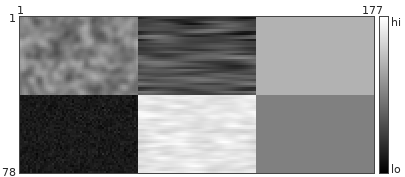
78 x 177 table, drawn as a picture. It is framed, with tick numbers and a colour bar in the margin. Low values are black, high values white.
The table splits into 2 rows of 3 panels. Panel 1,1: middling, blotchy. Panel 1,2: low, streaked across. Panel 1,3: high, flat. Panel 2,1: very low, fine-grained, faint in contrast. Panel 2,2: very high, streaked across, faint in contrast. Panel 2,3: middling, flat.
